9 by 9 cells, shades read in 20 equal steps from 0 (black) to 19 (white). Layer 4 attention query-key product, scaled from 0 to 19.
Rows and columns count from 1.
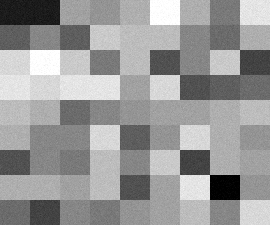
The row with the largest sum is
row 4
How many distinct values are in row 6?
5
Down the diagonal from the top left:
2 10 15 17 11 11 5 0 16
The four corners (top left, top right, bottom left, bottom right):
2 17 8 16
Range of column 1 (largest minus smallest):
15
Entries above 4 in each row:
7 9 9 9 9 9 9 8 9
